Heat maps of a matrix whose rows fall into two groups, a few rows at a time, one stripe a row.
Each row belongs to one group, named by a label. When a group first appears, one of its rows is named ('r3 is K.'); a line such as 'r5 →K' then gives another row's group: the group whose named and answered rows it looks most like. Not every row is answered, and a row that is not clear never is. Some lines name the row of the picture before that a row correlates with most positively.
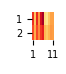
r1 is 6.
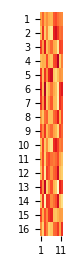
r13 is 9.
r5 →6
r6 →9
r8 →9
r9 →9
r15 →6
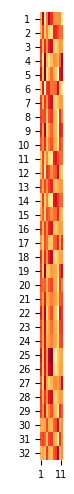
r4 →9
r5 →9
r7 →6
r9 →9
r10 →9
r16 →6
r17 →9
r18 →6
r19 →9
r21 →9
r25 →6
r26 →6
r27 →9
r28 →6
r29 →9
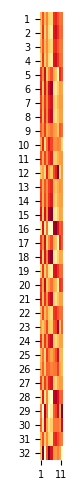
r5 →9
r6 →6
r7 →6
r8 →6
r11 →6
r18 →6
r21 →6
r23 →9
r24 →6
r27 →6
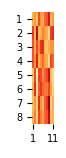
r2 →9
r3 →6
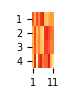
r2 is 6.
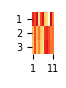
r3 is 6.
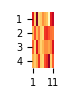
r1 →9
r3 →9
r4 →9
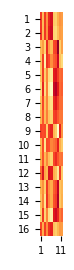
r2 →6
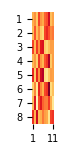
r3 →6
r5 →6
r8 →9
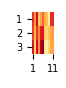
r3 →6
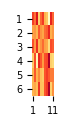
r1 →9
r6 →9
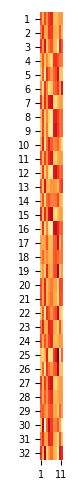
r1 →6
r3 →9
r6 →9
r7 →6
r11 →6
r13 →9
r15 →6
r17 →9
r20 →9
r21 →9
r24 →6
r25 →9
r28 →6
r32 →9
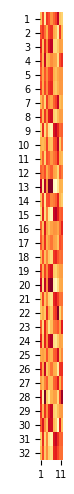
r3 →6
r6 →6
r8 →6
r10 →9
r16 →9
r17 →9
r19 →6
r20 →6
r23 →9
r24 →6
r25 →9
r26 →9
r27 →9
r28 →9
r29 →6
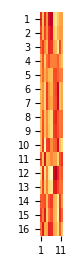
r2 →6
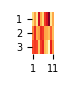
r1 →9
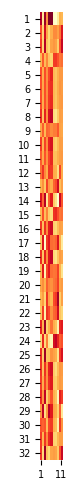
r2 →9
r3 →9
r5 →6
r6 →6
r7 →6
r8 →6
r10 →6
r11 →6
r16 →6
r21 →9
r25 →9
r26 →6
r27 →6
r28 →9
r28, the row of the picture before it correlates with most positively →3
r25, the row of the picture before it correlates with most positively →3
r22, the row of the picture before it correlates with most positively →1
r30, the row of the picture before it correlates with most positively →3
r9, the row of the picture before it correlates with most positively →1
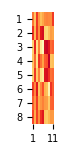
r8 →6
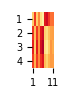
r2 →6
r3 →6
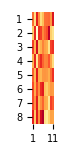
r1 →9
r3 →9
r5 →9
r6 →6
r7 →9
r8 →6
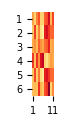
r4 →6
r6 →9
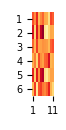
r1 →9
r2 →6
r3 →9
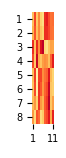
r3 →6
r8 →9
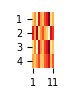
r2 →9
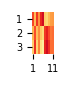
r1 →6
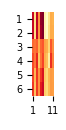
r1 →6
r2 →6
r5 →6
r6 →6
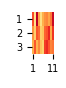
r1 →9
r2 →9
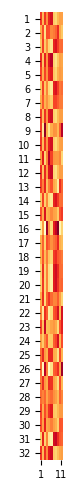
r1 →6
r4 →6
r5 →6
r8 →6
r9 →9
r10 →6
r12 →6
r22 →9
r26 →9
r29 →6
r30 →9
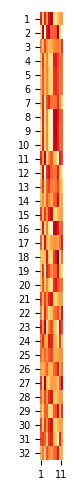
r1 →6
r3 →9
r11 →9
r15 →6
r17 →9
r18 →9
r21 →6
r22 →9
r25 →6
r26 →9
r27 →9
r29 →9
